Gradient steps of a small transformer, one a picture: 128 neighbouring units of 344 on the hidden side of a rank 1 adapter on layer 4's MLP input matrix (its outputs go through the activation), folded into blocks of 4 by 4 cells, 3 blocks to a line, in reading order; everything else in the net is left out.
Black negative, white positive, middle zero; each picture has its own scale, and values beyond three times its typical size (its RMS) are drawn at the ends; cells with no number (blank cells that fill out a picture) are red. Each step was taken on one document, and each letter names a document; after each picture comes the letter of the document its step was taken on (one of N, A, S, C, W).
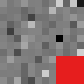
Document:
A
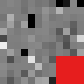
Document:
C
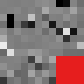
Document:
C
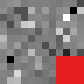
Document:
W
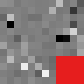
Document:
A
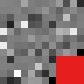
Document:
C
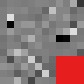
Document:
A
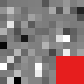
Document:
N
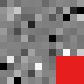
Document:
N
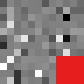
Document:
N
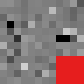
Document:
A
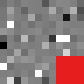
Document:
N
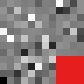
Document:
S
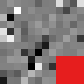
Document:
S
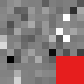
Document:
W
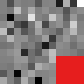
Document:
S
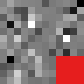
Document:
W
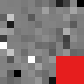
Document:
C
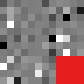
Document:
N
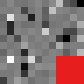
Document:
A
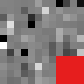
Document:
C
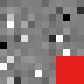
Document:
N
